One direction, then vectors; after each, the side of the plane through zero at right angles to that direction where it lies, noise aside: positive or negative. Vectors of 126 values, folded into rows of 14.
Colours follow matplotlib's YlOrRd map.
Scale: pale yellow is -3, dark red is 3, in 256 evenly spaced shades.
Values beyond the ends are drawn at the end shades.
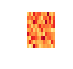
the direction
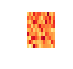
positive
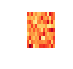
negative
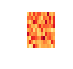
positive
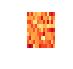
negative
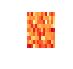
negative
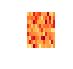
positive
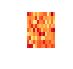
negative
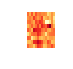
negative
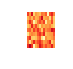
negative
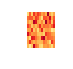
positive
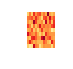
positive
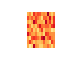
positive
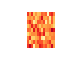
negative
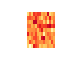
positive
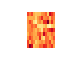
negative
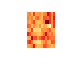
positive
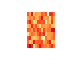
negative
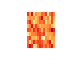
negative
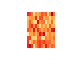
negative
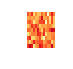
negative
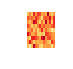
positive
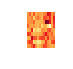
positive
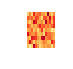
positive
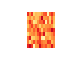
negative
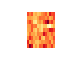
negative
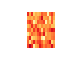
negative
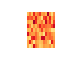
positive
